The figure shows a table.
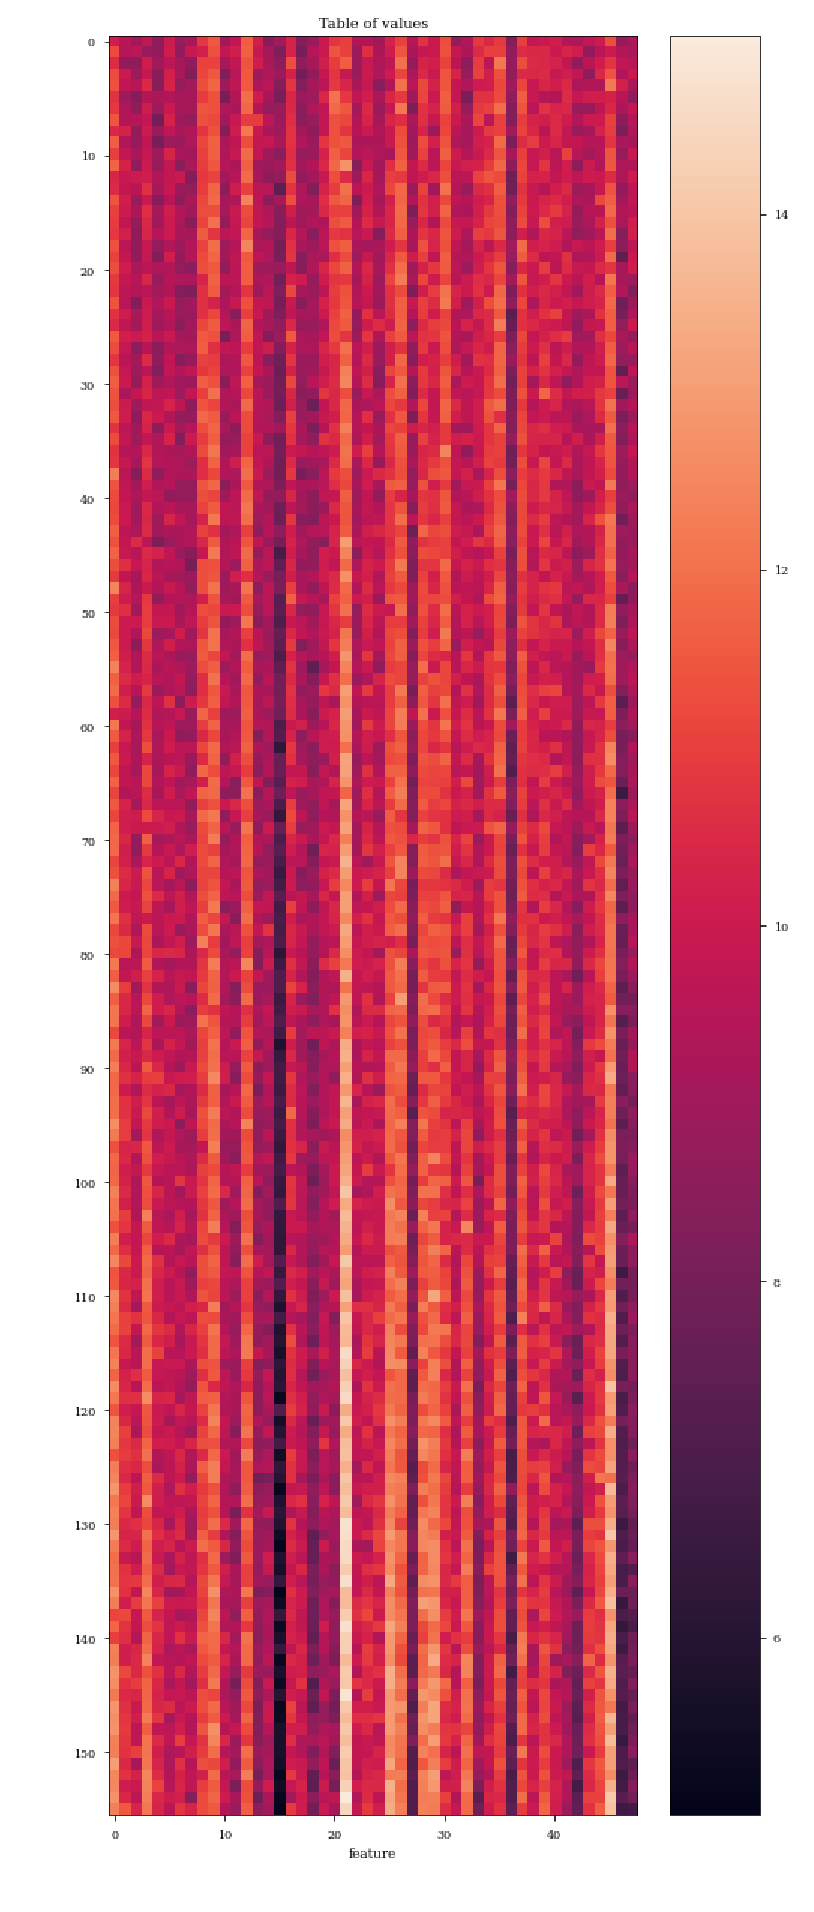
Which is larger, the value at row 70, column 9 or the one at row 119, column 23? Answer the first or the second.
the first
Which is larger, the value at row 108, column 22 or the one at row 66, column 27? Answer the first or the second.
the first
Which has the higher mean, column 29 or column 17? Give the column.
29
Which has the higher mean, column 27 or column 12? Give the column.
12
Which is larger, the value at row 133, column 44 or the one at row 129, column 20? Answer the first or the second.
the first
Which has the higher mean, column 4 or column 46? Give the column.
4
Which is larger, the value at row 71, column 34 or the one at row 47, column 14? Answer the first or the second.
the first
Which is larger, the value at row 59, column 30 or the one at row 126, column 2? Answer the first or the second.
the first
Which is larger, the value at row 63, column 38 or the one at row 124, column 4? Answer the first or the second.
the first
